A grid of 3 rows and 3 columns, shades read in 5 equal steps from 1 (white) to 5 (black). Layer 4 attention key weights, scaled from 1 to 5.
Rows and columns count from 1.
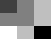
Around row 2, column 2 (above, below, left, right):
3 2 3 2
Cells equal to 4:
1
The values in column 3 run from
2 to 5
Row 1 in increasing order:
2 3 4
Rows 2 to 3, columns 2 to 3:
3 2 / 2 5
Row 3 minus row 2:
-2 -1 3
